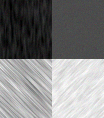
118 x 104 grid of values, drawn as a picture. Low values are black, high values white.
The table splits into 2 rows of 2 panels. Panel 1,1: very low, streaked downward, faint in contrast. Panel 1,2: low, flat. Panel 2,1: high, slanting down to the right. Panel 2,2: very high, slanting up to the right, faint in contrast.
